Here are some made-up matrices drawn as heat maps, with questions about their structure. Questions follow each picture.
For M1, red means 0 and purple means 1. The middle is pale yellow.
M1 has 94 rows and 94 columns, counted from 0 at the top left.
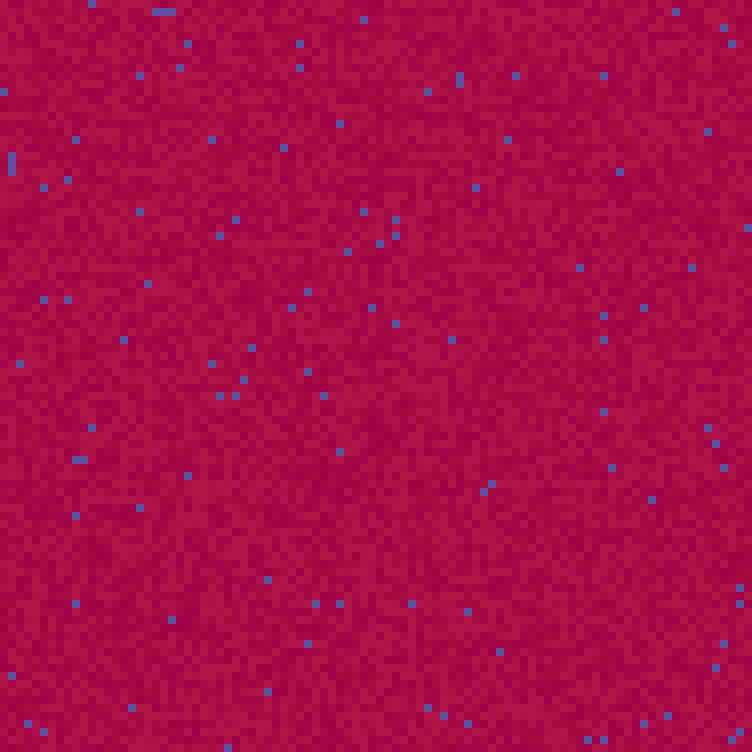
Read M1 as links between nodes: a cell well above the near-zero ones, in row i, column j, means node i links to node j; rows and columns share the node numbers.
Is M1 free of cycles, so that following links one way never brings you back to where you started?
no
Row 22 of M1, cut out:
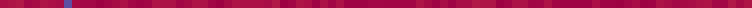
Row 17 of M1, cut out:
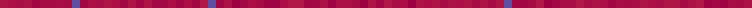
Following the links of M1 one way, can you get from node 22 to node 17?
yes
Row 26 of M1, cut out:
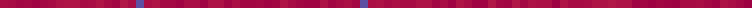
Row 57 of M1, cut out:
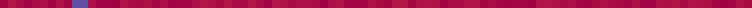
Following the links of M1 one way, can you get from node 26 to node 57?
yes
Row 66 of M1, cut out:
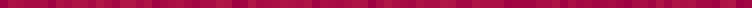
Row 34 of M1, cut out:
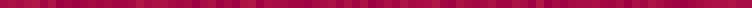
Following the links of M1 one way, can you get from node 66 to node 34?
no
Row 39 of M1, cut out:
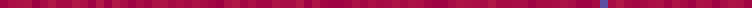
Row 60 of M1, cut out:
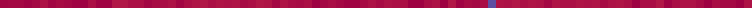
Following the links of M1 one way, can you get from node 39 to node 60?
no
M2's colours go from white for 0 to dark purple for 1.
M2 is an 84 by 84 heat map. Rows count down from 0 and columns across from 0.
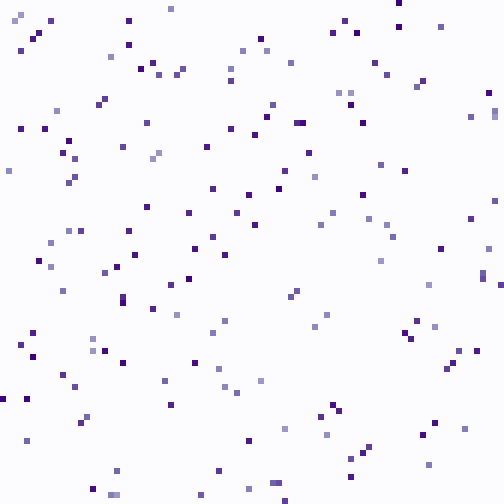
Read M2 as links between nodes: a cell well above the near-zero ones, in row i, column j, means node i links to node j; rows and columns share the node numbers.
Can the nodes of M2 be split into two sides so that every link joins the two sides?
yes
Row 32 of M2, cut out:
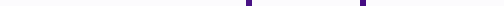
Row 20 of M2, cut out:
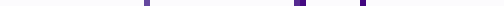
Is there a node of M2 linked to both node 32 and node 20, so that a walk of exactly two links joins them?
yes
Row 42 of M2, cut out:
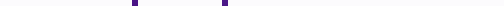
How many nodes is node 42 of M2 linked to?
2
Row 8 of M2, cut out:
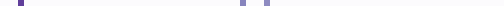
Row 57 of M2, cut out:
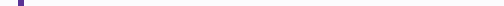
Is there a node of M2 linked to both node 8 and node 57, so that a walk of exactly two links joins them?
yes
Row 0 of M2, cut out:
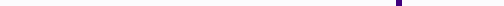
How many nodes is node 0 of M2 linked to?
1
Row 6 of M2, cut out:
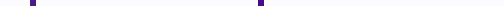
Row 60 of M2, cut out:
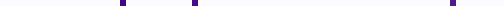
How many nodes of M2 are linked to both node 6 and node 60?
0
